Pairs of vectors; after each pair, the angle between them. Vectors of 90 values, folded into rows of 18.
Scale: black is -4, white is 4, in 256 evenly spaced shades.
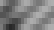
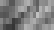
nearly parallel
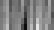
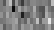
orthogonal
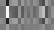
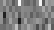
orthogonal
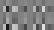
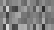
nearly opposite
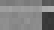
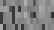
orthogonal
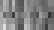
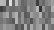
orthogonal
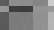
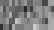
partly aligned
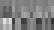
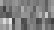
nearly parallel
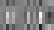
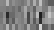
nearly opposite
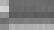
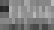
nearly opposite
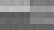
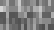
partly aligned
